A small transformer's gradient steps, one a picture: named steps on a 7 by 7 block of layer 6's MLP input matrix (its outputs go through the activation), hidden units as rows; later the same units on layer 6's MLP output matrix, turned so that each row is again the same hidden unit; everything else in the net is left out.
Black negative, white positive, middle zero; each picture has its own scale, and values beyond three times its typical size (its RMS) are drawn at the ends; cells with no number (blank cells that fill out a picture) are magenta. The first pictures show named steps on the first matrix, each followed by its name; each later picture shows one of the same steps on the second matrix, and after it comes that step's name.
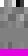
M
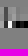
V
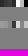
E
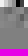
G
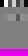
G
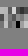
V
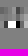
V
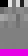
M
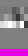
V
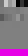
G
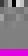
M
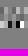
V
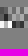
V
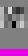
V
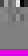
M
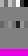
E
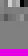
G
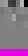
M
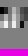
V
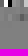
G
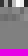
G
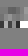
V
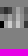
V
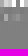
G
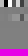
G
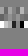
V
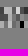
V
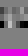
V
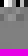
M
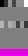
E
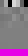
M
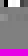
G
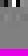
G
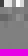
M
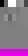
M
